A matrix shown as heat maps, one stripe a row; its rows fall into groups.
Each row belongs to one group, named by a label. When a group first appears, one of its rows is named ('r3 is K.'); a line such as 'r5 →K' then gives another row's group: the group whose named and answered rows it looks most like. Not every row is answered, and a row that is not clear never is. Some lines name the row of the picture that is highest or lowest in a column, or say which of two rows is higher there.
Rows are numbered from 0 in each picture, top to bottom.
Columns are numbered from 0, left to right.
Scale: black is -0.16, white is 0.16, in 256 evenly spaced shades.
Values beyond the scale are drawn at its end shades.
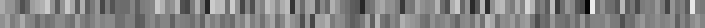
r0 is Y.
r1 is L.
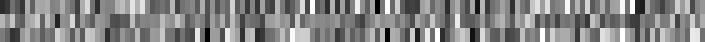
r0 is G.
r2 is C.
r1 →Y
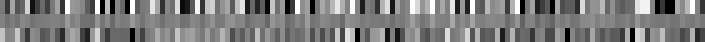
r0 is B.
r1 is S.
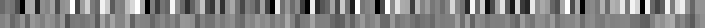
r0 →G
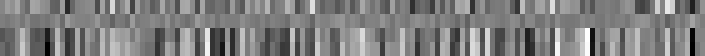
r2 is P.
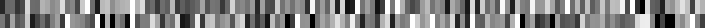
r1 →B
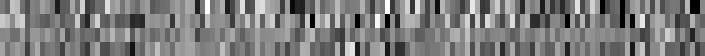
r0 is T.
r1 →L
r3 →L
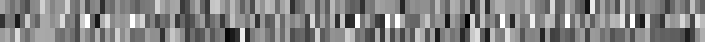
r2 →T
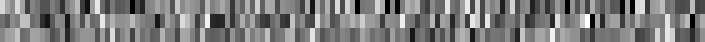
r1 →P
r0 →L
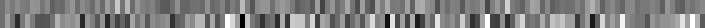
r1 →C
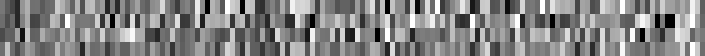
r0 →C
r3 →C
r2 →G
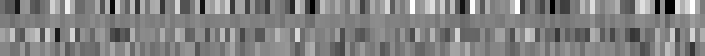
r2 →Y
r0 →B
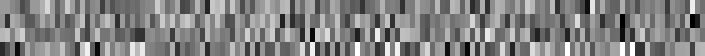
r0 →Y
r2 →L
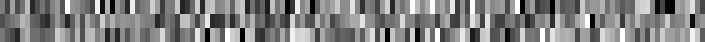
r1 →P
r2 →C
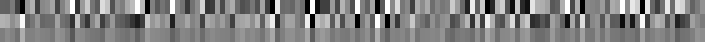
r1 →L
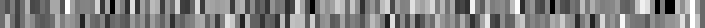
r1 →C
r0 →B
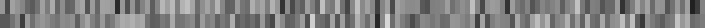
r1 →G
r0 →T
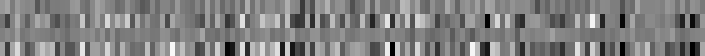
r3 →T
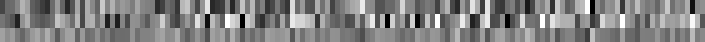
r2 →Y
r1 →C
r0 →P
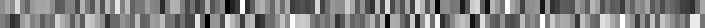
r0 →T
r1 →C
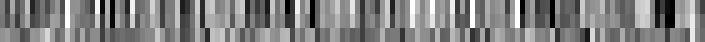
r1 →B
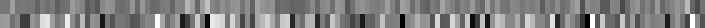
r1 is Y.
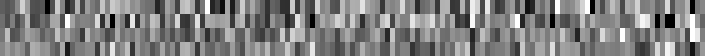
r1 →B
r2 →C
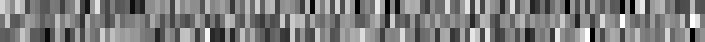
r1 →C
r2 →P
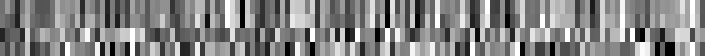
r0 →C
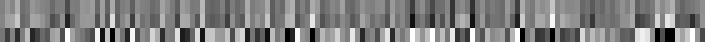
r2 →B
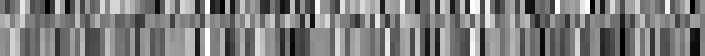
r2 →T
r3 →T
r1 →L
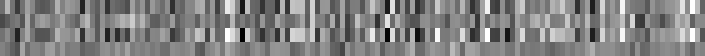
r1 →G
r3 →S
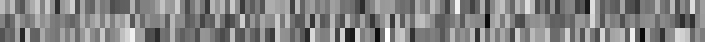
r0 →Y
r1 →T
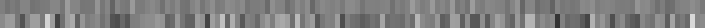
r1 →Y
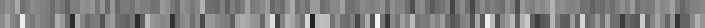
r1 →L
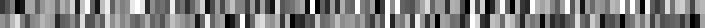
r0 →G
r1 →T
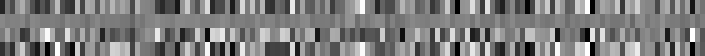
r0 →P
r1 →L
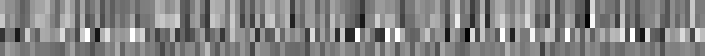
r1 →Y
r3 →T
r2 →G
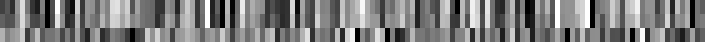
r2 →L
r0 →P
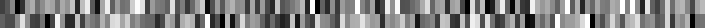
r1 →P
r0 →G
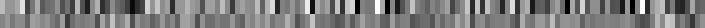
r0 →L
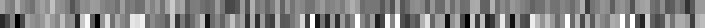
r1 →G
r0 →T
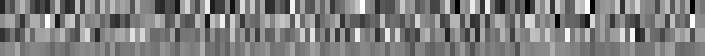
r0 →P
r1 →Y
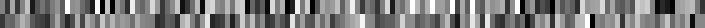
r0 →B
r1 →P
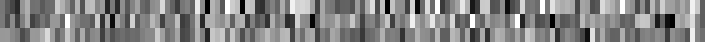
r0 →C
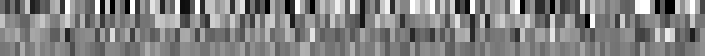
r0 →B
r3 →L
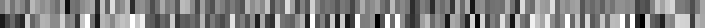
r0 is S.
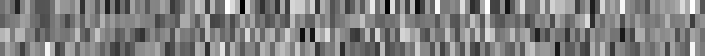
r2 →L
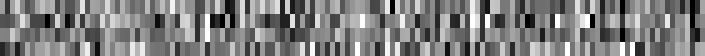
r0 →T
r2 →T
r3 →G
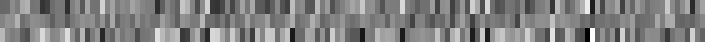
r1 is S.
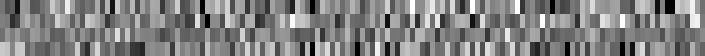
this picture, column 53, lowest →0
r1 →C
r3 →L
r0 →B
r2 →T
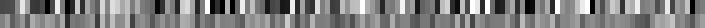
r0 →P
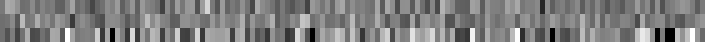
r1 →L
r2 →B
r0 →T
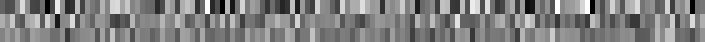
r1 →Y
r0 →P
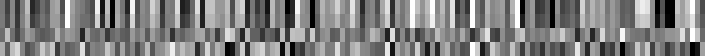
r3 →T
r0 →B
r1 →B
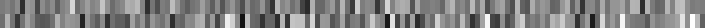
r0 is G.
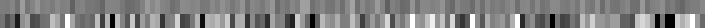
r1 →B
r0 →L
